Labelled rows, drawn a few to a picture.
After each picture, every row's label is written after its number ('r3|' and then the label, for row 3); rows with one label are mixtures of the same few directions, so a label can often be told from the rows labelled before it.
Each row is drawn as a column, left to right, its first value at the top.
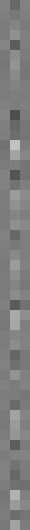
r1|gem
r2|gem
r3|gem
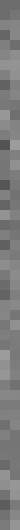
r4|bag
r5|gem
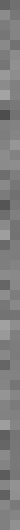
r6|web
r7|gem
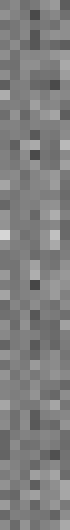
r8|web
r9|gem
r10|gem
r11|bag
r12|web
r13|web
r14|gem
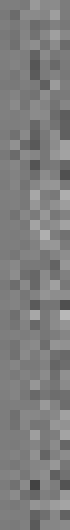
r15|bag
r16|bag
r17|bag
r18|gem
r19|web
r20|bag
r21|gem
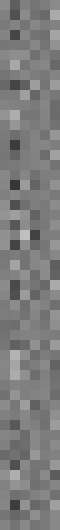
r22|web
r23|bag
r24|web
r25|web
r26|bag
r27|bag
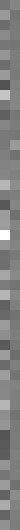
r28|web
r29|bag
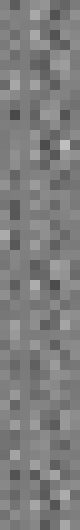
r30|web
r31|web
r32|bag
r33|bag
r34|gem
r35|bag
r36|gem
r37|bag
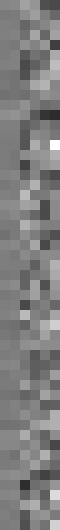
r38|web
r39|web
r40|gem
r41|bag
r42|web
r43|gem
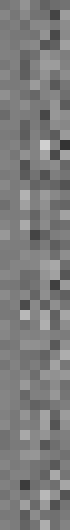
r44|web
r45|bag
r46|gem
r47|web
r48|gem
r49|bag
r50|bag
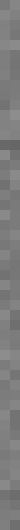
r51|bag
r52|gem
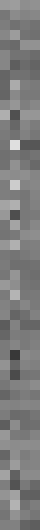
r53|web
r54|bag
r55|gem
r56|gem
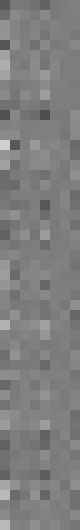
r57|gem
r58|bag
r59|web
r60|gem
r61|web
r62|gem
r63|gem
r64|gem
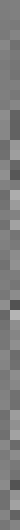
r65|gem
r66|gem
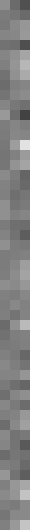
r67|web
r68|gem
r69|gem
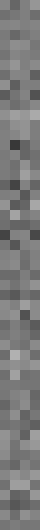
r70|web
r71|bag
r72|gem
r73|web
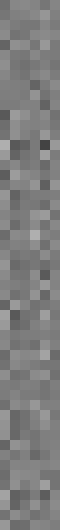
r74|gem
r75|gem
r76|gem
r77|web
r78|bag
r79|bag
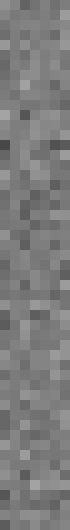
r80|gem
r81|web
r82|web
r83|gem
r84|gem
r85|bag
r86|bag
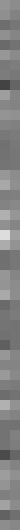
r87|web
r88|web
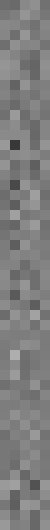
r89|gem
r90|bag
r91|bag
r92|gem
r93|gem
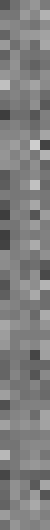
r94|web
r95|gem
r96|bag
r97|bag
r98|bag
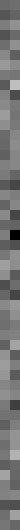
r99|bag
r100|web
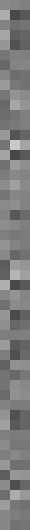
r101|bag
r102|bag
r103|bag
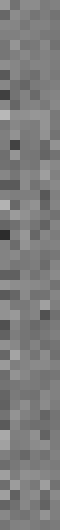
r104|web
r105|bag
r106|web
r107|web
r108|gem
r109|bag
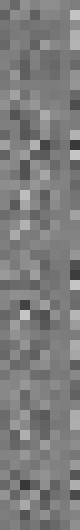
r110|bag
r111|web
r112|gem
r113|bag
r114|gem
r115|gem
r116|gem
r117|bag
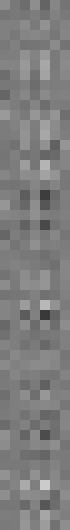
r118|web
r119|bag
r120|gem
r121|web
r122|gem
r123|gem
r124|gem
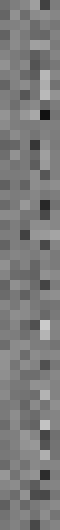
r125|bag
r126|bag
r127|web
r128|gem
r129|web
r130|web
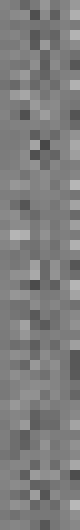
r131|web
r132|web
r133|web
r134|bag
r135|gem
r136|bag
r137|bag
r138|bag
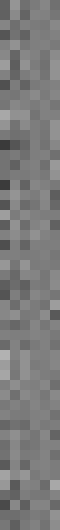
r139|bag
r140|gem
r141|bag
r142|web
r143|gem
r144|gem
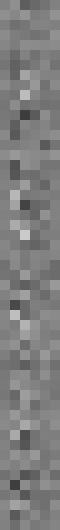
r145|bag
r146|gem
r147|web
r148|web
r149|bag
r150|bag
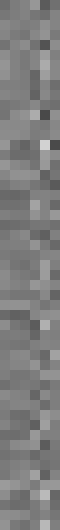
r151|gem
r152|gem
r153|gem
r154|web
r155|gem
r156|bag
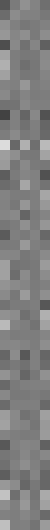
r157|gem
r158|bag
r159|bag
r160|gem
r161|gem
